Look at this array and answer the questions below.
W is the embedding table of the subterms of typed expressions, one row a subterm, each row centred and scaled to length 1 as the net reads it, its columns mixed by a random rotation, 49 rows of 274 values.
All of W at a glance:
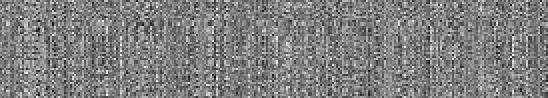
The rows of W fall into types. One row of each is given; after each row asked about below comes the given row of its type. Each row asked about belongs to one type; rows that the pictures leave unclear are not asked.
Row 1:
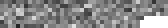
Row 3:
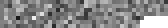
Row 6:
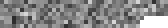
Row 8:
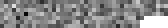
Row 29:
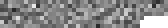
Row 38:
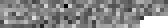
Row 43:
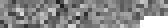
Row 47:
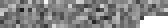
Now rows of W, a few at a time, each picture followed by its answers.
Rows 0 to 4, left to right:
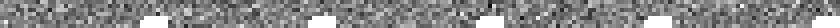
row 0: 38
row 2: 29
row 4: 38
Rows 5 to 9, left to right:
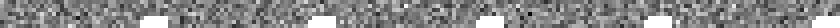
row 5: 43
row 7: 38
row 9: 6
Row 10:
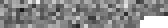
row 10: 47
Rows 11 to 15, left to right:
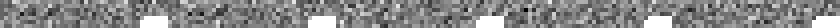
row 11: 3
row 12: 3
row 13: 6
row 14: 47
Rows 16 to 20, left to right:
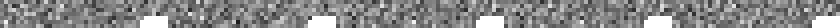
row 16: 6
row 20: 29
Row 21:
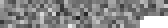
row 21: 43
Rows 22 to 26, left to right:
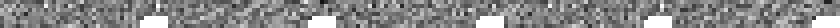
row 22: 8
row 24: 29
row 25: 8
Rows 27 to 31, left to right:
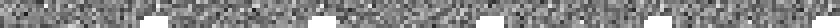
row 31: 8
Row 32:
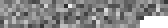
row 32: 38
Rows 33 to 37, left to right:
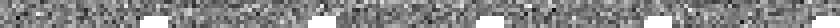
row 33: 8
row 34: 1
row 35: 47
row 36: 3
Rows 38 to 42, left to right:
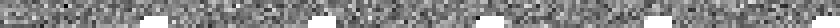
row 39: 38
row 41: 6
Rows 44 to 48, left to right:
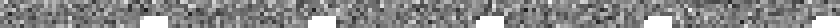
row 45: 3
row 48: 8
